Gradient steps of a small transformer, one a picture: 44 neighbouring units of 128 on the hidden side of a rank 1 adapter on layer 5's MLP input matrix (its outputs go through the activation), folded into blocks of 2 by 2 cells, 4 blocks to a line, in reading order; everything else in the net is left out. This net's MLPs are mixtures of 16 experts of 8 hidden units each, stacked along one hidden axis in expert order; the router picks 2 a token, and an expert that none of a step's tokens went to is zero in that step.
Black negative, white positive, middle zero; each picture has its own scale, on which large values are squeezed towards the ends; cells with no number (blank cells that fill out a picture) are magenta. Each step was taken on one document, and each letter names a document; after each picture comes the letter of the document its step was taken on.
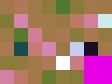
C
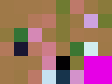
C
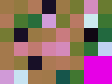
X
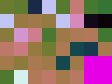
C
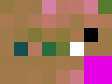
X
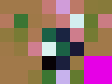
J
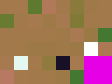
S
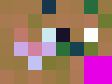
X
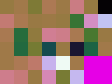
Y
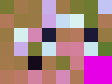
X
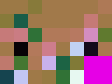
Y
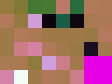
C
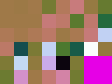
C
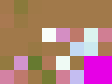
Y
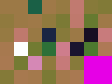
Y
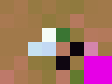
Y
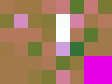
J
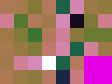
J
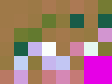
C
